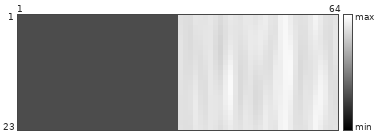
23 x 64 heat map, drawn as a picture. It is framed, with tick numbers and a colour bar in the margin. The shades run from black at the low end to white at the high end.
It is made of 1 by 2 panels. Panel 1,1: low, flat. Panel 1,2: very high, streaked downward, faint in contrast.
